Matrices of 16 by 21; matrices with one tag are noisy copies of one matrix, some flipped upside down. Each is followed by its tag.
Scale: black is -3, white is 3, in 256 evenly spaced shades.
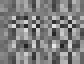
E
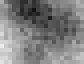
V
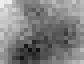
V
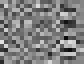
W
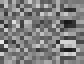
W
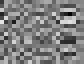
W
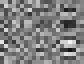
W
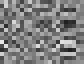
W
